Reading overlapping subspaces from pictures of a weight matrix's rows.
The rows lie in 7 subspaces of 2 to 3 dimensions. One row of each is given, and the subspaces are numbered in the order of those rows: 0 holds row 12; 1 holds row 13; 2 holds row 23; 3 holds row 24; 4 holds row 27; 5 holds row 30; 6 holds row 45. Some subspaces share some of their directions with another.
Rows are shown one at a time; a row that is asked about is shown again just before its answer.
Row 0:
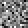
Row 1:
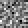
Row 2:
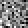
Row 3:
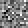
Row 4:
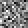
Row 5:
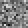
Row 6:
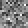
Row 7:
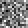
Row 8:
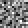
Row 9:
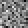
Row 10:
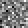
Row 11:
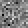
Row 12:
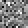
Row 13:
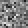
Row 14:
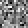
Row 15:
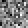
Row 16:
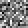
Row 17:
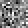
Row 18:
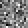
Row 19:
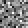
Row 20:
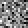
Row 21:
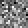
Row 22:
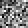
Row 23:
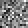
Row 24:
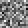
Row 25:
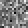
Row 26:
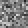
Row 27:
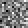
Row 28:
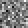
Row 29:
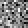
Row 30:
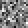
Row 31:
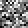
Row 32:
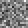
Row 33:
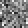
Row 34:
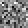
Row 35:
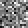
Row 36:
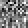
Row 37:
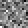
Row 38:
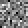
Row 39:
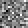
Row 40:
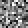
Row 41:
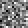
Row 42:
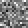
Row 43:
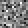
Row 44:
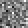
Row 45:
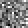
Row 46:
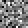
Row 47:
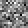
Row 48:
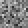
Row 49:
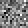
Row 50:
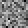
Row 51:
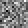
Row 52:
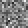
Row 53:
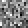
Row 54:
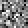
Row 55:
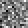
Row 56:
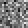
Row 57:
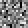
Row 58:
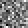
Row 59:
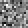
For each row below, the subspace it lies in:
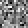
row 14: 4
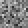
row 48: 2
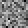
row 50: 0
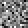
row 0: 1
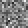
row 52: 0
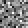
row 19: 0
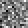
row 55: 4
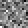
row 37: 3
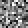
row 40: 0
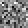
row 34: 2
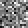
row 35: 5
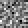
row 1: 0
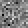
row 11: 6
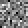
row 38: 3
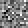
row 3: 2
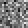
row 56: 4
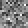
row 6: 5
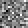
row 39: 2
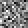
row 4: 6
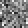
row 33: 1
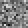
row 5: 1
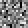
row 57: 1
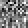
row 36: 5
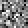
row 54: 5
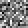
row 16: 3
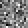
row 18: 2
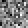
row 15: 3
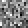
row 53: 3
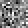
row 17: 6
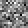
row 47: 5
